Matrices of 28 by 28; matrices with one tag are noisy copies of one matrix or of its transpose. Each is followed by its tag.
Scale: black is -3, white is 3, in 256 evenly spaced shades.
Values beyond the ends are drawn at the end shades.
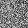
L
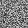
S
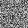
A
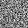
A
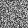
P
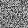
A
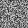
P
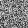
L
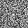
P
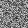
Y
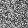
L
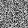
A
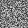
P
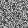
Y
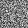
P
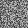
P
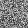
L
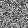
Y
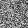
L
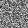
Y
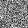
A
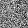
L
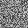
A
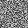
A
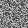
Y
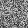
L
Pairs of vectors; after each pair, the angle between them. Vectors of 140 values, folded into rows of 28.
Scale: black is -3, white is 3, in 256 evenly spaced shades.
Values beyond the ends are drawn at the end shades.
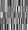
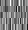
nearly opposite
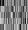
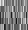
nearly opposite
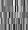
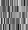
partly aligned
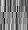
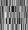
orthogonal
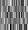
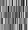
partly aligned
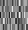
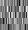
partly opposed
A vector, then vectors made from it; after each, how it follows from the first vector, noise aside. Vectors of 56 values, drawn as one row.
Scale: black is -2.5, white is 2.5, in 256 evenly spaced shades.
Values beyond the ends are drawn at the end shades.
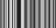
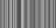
shrunk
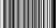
wrapped around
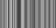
shrunk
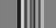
partly zeroed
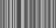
shrunk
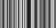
wrapped around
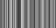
shrunk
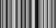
reversed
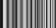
wrapped around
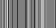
partly zeroed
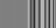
partly zeroed
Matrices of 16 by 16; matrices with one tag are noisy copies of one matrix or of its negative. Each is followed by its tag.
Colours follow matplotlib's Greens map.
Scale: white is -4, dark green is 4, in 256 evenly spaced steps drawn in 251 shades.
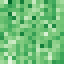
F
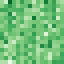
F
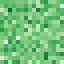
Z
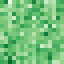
F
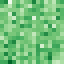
F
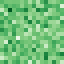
Z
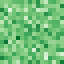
Z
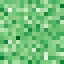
Z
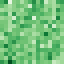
F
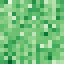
F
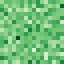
Z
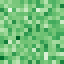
Z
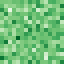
Z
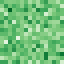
Z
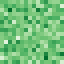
Z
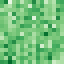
F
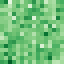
F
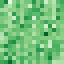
F
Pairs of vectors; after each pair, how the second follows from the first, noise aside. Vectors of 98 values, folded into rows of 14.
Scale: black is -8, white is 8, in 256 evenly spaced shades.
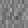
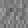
reversed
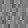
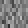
scaled up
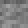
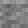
negated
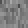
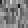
scaled up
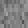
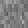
negated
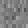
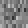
scaled up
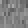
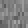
reversed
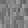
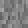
reversed
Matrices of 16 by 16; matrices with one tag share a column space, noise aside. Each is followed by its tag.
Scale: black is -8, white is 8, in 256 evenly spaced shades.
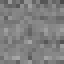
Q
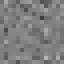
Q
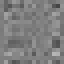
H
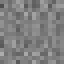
H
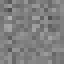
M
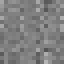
M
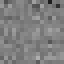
Q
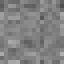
H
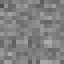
H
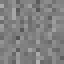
M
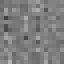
M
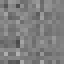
H
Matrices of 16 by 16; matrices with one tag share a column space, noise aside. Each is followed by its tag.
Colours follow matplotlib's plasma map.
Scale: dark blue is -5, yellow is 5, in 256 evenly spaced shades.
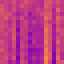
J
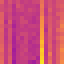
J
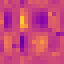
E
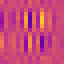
E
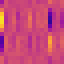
E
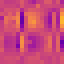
E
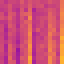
J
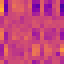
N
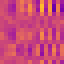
N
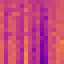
J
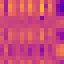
N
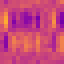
E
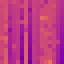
J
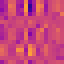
N
